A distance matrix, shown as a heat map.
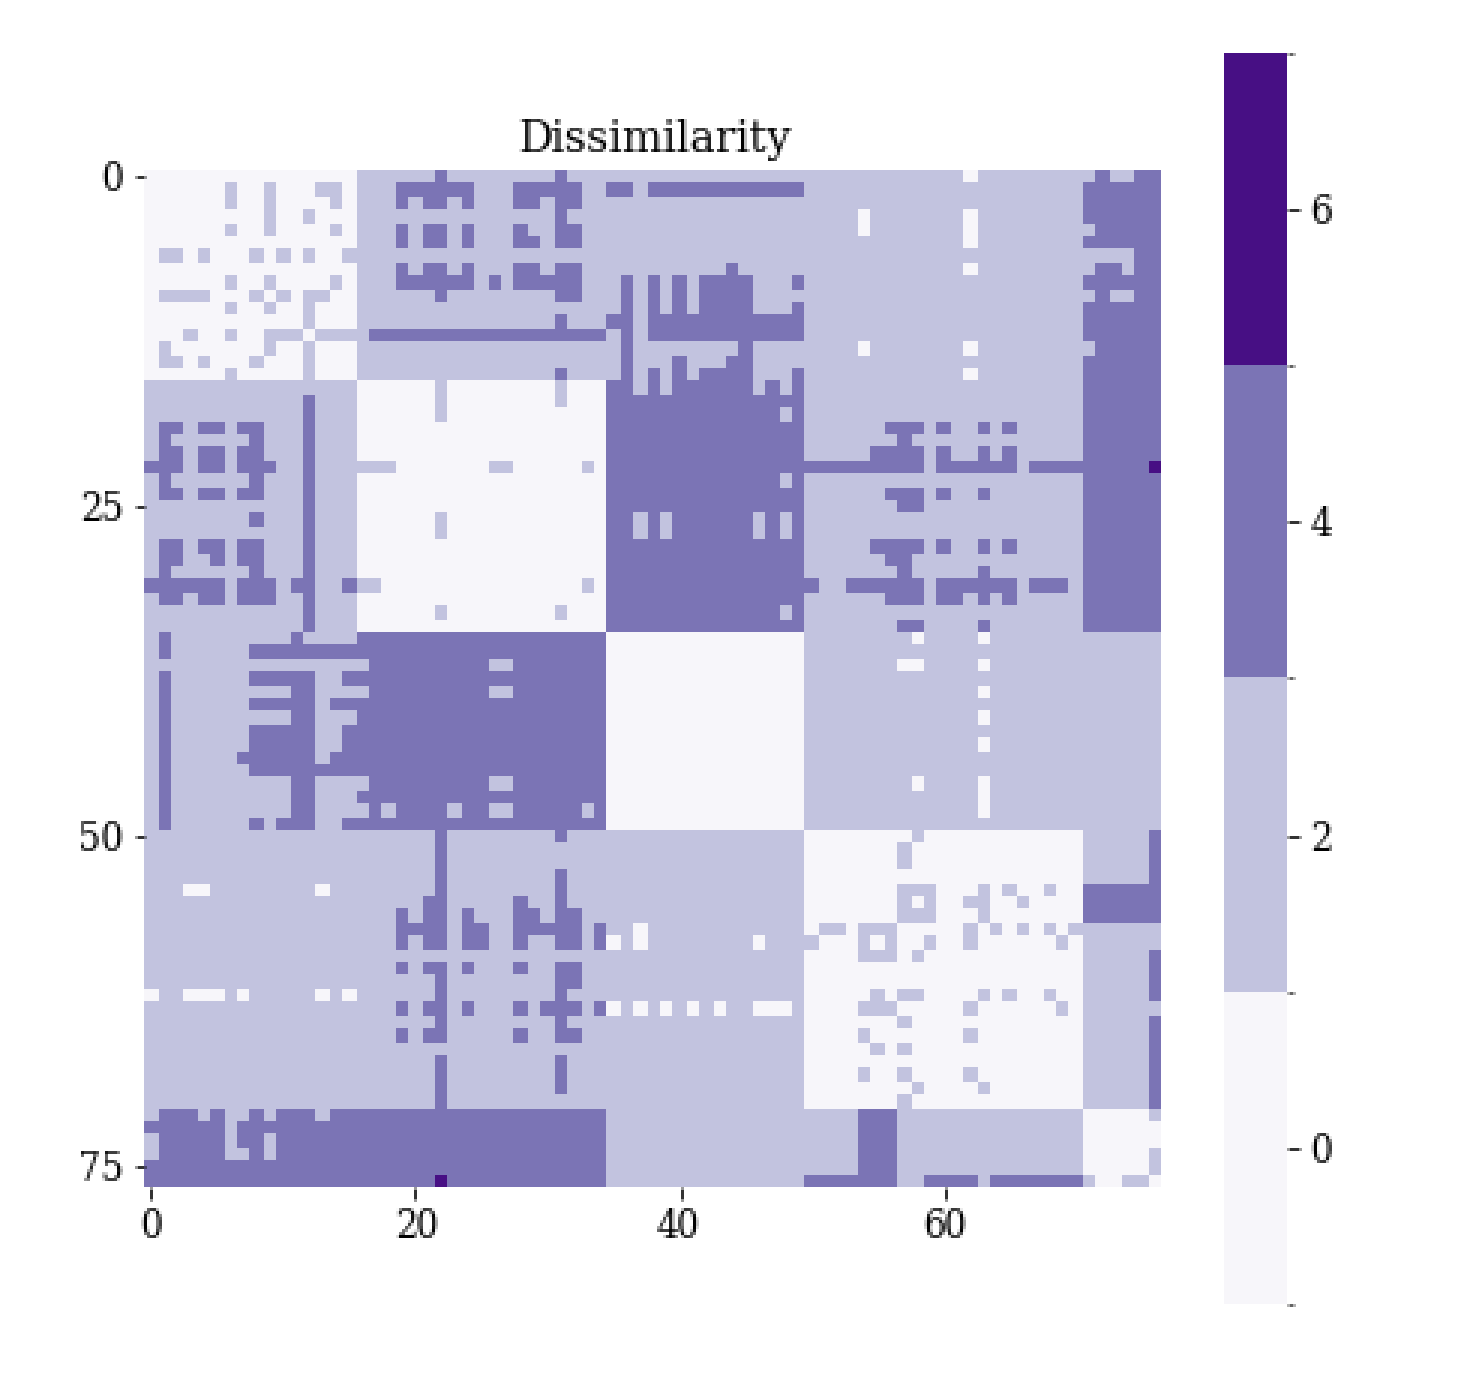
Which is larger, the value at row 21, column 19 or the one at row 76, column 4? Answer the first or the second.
the second
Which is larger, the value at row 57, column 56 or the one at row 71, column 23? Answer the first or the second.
the second
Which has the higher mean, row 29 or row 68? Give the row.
29
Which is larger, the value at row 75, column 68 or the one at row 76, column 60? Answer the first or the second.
the second
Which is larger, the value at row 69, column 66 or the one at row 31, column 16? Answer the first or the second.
the second
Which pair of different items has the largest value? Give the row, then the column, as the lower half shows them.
76, 22
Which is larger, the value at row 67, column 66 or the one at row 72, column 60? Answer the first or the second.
the second
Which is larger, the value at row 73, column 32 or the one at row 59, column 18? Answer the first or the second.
the first
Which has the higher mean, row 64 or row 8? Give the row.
8
